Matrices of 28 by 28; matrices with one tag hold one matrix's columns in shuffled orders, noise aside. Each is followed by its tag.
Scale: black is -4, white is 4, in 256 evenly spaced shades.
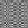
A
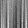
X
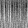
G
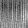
G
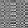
A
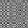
A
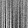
X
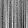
X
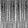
G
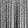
X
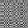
A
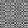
A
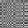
A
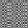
A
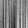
X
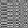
A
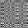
A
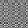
A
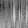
G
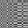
A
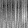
G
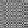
A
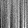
X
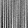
X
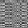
A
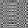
A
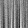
X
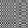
A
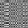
A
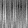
G
